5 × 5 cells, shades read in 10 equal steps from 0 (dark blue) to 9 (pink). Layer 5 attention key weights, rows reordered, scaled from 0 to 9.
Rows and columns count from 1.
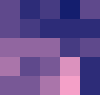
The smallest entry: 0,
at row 1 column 4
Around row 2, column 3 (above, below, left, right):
2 5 2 1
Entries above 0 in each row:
4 5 5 5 5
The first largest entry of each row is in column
1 1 1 4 4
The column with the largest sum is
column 1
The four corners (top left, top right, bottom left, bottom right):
3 3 4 1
